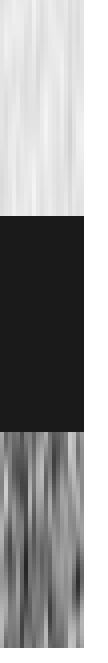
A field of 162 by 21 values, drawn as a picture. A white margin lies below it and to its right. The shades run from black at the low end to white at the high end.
It is made of 3 by 1 panels. Panel 1,1: very high, streaked downward, faint in contrast. Panel 2,1: very low, flat. Panel 3,1: middling, streaked downward, strong in contrast.
